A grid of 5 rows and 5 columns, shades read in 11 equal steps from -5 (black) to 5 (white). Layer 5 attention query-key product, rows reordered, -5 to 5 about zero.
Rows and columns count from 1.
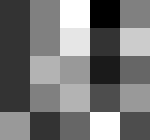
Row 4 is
-3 0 2 -2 1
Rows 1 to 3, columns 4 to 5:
-5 0 / -3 3 / -4 -1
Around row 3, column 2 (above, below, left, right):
0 0 -3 1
